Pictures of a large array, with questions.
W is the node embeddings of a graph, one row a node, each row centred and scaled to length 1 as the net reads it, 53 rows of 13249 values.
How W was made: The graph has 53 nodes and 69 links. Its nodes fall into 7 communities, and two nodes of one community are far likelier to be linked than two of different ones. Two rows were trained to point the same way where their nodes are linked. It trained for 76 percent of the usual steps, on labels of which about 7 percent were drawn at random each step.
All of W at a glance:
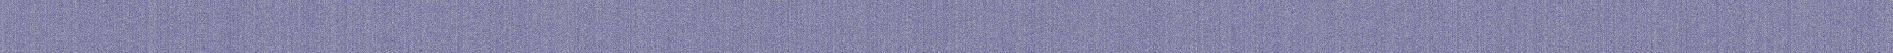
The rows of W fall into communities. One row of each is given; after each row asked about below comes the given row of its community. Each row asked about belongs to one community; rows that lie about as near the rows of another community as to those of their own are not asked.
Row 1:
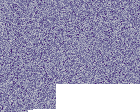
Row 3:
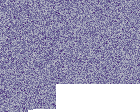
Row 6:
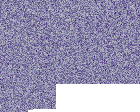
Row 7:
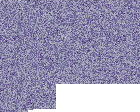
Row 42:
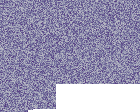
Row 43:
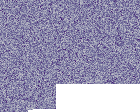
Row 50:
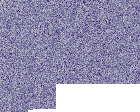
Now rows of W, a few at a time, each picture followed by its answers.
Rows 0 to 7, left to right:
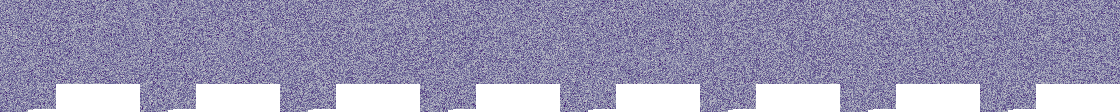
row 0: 50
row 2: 50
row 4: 42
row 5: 1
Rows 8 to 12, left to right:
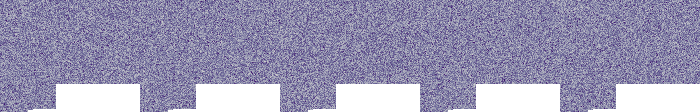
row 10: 3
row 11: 7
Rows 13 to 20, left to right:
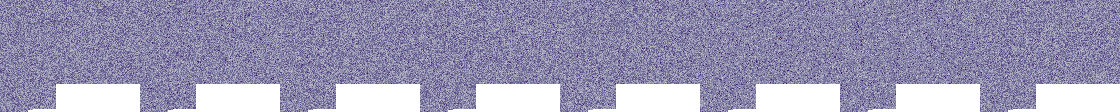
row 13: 43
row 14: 43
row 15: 3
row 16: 50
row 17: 3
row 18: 1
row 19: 1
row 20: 3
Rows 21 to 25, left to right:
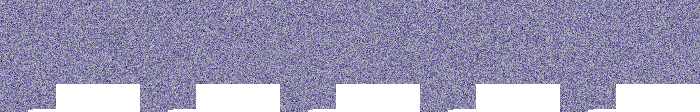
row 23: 43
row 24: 7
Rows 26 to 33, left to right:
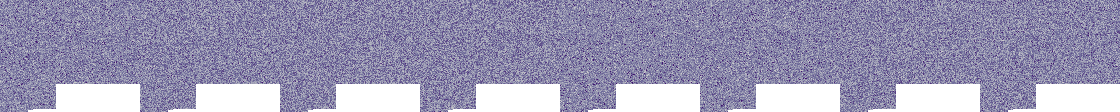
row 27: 6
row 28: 7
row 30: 43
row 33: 42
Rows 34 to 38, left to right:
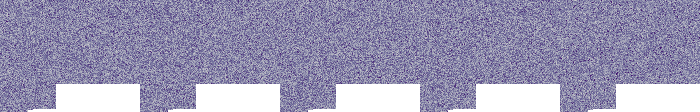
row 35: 3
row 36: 7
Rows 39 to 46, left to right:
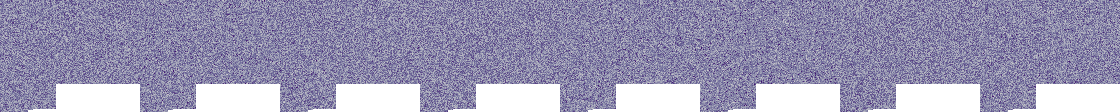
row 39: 42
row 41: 43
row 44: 42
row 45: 7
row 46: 50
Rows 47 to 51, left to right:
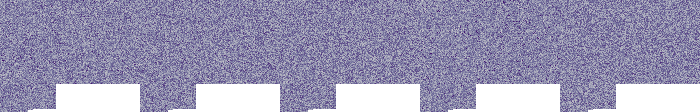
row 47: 50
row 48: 43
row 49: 50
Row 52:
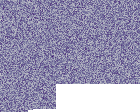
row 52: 42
